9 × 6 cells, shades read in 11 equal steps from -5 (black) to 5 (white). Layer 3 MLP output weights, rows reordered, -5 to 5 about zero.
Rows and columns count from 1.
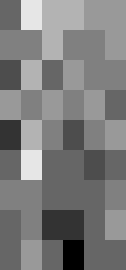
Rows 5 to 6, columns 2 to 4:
2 0 -2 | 4 -1 -1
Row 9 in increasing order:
-5 -1 -1 -1 -1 1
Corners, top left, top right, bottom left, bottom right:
-1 1 -1 -1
